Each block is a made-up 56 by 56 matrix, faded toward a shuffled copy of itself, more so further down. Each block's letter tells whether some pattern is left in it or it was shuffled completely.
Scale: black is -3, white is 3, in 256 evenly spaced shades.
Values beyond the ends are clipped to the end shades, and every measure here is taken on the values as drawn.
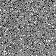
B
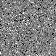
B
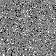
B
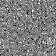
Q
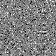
Q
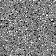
Q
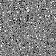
Q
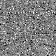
Q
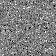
B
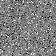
B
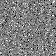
B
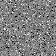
Q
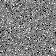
B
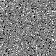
Q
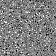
B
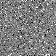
Q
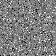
Q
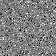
Q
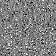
Q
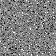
B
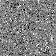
B
